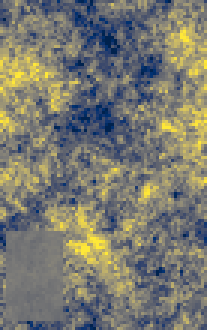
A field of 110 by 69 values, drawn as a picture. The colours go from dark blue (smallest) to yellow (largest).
The ninth with the lowest average is the top middle. There is no overall slope. The bottom left is the calmest part. An odd patch, calmer than its surroundings, sits in the bottom left.
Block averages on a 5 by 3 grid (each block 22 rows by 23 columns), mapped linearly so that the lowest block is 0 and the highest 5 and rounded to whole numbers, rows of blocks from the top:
304 | 504 | 324 | 352 | 232
